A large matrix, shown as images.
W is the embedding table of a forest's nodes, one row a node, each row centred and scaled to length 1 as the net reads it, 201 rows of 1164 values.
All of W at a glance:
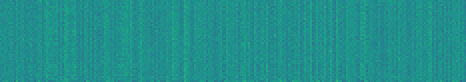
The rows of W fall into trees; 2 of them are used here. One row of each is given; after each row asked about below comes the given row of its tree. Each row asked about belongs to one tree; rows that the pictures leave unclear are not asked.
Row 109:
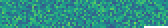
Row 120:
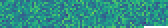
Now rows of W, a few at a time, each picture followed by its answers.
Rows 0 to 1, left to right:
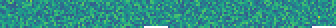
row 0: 120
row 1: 120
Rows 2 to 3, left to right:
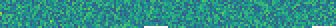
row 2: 120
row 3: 109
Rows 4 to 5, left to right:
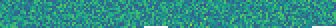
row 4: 109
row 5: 120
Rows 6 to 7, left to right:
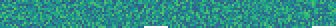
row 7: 109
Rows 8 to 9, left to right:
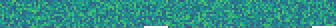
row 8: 120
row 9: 109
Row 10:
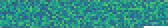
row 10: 120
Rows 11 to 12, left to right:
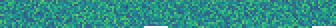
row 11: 120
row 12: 120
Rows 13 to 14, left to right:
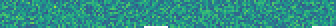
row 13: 109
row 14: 109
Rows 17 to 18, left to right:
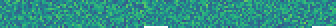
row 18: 109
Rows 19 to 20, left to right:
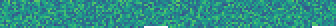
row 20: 109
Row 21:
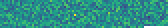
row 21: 120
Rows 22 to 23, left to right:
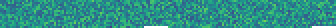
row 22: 120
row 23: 120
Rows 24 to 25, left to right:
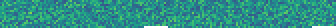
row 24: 109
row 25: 109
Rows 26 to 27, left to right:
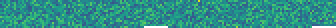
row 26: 109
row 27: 120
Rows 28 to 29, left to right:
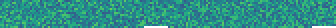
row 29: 120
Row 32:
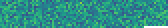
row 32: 109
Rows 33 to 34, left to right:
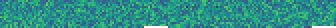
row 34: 109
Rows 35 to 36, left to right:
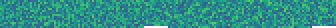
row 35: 120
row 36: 120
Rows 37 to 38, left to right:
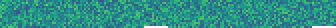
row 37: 109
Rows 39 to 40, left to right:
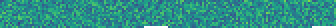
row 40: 120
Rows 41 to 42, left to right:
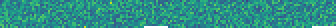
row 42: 109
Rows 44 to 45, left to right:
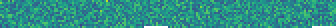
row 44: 120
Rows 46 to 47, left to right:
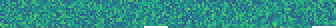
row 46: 109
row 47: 120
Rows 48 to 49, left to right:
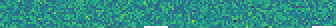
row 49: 120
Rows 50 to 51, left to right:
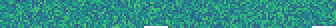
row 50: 120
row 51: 120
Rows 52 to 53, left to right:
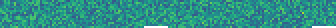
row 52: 109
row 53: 109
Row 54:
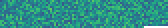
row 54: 120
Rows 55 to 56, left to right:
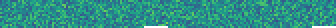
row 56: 109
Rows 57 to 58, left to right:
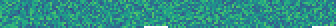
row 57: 109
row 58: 109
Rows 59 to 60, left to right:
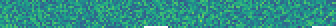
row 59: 109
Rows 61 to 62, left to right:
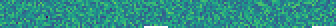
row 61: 120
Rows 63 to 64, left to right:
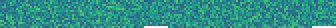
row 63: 120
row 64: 120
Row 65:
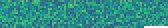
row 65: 109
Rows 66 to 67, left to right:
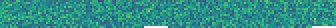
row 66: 109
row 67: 120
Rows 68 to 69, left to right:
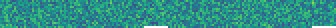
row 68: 109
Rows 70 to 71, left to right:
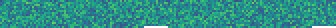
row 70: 109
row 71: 109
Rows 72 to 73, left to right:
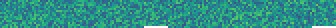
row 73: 120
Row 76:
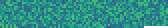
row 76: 109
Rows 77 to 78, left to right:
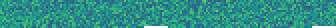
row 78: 109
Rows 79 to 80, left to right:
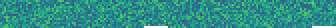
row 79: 109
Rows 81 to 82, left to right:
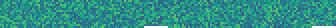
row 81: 109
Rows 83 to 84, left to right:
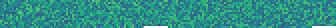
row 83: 120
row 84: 109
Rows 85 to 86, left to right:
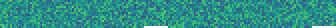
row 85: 109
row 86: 109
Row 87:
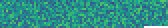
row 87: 120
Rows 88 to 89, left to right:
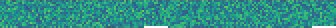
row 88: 109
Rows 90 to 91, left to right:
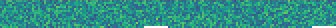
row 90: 109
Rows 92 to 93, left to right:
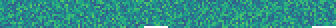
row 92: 120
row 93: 120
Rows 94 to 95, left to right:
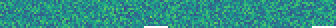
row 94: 120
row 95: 109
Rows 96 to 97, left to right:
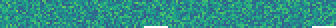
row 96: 109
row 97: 109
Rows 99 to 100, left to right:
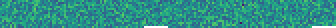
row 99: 109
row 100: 120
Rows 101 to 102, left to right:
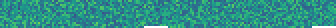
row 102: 109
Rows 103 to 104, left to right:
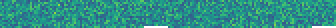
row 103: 120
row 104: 120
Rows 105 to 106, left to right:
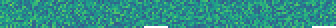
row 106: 109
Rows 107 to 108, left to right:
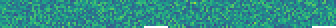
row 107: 109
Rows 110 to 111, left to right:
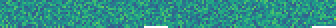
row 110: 109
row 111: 120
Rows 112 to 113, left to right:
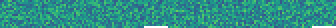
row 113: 109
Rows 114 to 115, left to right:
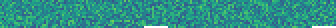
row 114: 109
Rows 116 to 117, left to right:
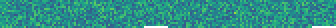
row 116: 109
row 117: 120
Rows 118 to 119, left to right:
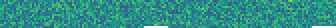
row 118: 120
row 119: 120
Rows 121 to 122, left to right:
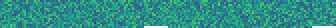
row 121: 109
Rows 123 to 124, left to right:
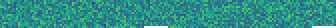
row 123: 120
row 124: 109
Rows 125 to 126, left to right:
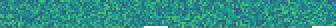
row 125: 120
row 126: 109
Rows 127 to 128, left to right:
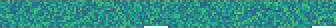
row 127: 120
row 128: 120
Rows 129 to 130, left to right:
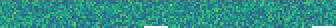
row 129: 109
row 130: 109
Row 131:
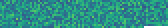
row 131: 120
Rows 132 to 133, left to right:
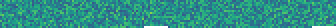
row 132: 120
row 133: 109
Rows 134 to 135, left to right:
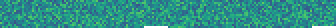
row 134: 109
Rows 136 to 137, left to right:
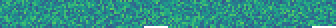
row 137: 109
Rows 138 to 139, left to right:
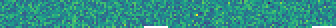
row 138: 120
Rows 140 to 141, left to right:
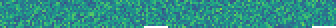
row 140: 120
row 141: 109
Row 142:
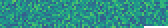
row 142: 120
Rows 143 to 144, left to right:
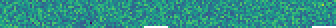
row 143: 109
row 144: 120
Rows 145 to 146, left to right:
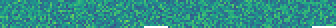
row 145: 109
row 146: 109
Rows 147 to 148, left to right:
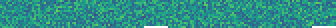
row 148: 109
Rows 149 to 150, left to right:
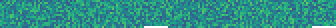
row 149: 120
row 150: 120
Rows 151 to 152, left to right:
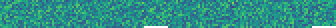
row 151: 109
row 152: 120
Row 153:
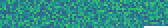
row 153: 120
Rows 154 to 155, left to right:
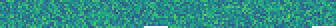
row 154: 120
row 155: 109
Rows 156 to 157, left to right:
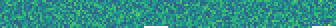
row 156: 109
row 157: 120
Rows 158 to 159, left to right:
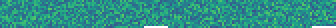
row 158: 109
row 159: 120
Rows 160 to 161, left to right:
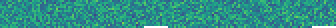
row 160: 109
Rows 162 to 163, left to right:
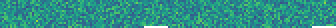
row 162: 109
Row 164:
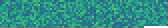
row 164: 109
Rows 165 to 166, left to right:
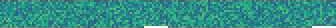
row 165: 109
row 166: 109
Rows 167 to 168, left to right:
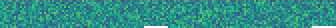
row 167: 109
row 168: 109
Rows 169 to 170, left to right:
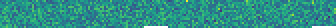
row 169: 109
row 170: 109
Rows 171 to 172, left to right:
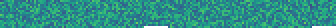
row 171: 120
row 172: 120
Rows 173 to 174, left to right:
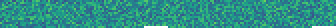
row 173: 109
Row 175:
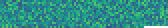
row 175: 109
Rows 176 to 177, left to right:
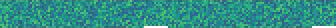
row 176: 109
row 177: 109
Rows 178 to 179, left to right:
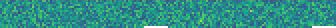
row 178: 109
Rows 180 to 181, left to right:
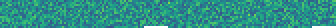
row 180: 109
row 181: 120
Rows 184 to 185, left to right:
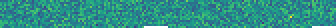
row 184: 120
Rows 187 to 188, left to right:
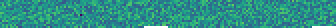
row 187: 109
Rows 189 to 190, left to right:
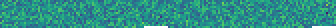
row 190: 120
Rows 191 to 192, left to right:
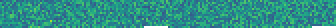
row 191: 120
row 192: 120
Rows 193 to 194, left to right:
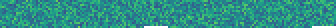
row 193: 120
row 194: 109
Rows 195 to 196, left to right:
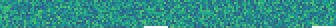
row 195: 109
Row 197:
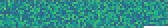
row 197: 120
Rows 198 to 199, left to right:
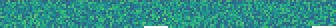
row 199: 109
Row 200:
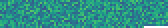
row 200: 120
